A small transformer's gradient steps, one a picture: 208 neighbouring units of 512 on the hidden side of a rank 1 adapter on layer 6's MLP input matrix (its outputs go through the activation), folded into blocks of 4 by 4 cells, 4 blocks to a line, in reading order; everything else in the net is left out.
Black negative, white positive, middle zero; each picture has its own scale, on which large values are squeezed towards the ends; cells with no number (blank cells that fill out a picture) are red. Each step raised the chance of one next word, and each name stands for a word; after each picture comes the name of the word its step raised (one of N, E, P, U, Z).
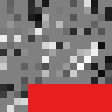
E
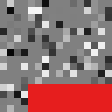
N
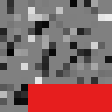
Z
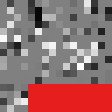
E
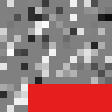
Z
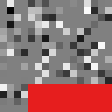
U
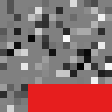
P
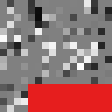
E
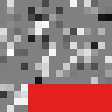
Z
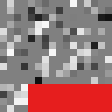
Z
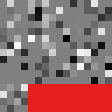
P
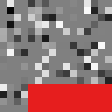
U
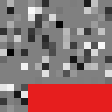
N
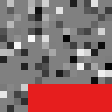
P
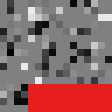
Z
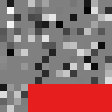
U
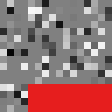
N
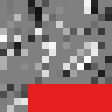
E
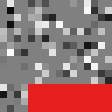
U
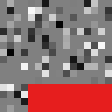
N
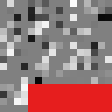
Z
